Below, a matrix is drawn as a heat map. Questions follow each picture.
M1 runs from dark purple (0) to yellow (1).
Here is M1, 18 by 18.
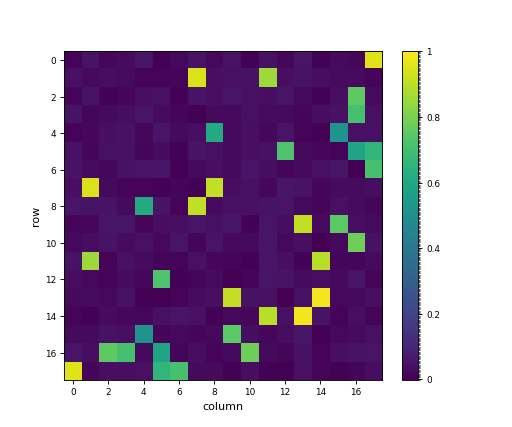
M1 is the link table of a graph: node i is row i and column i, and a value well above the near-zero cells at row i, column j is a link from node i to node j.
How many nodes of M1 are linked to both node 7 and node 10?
0
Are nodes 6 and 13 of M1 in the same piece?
no
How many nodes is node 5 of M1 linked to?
3
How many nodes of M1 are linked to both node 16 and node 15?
0
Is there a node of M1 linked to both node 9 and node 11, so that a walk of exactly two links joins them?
no
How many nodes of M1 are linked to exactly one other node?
6
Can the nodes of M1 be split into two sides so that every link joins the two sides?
no
